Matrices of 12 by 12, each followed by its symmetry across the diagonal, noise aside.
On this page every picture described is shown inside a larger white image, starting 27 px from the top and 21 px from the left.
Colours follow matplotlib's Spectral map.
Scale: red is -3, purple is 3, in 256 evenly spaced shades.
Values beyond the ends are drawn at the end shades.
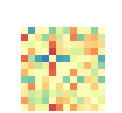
antisymmetric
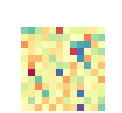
neither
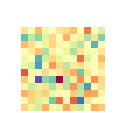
neither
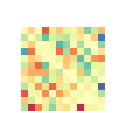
antisymmetric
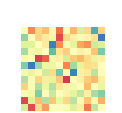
antisymmetric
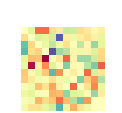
antisymmetric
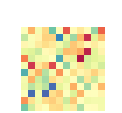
antisymmetric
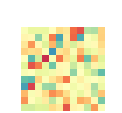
antisymmetric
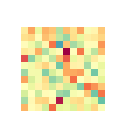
neither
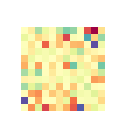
neither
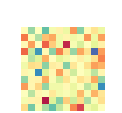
antisymmetric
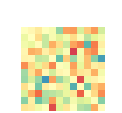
antisymmetric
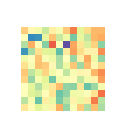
neither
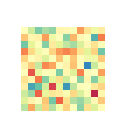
neither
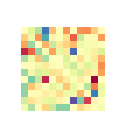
antisymmetric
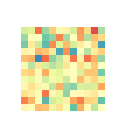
neither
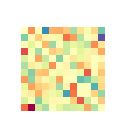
antisymmetric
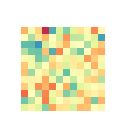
neither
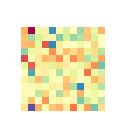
neither
